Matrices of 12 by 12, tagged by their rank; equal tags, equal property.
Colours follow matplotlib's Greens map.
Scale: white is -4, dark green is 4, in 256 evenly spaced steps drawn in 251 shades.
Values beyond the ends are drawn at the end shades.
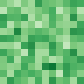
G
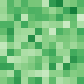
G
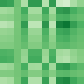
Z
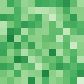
G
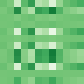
Z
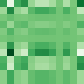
Z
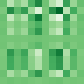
Z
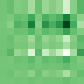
Z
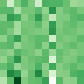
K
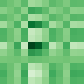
Z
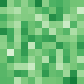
G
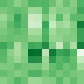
K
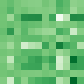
K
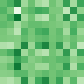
K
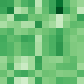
K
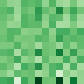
K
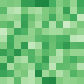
G
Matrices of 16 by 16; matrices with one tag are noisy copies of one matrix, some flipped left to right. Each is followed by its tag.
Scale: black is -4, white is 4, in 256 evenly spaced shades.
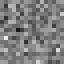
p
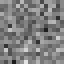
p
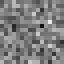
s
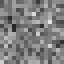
s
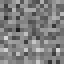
p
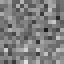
p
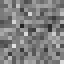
s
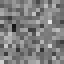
s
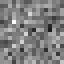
s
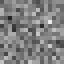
s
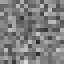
p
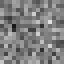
s
